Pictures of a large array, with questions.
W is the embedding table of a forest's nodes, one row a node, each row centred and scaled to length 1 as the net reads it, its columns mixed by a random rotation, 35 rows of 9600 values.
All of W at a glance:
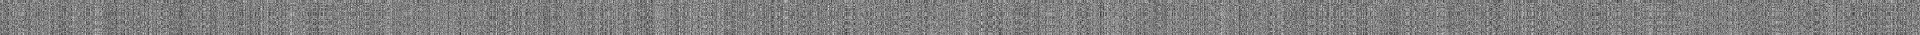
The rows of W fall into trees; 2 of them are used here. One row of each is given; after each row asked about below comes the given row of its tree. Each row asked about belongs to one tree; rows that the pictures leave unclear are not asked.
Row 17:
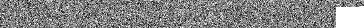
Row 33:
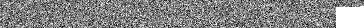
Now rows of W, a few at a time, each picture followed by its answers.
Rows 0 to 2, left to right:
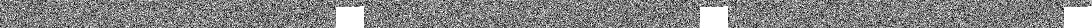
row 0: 17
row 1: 17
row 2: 17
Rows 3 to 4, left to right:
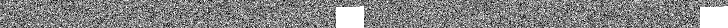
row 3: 33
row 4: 17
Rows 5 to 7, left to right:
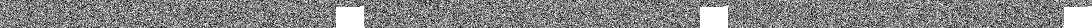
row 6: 33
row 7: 17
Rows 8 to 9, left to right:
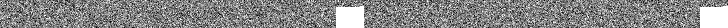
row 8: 33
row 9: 33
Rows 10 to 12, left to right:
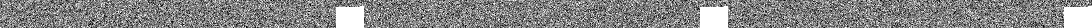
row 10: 33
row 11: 17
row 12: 33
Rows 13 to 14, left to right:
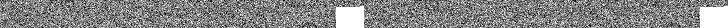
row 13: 33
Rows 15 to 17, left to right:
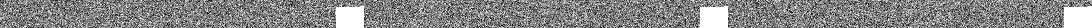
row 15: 33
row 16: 17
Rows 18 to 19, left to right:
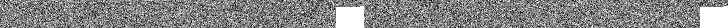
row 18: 17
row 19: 33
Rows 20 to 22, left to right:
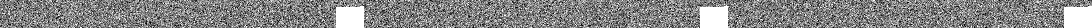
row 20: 17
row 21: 33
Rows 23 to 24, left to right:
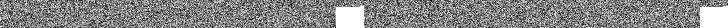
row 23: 33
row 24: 33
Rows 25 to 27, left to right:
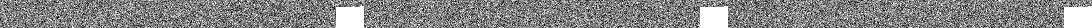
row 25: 17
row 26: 17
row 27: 17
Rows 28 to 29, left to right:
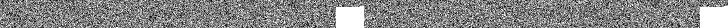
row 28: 33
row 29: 33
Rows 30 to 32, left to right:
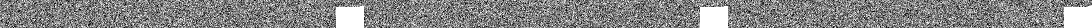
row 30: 33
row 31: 17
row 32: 33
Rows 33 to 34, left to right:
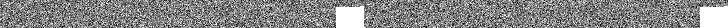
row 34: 33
